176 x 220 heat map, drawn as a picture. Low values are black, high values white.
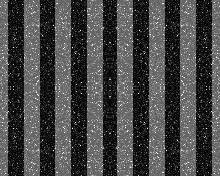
Average level on the scale: 30%. Mirror symmetry: left to right and top to bottom. Slope: none. Stripes: upright, repeating 7 times.
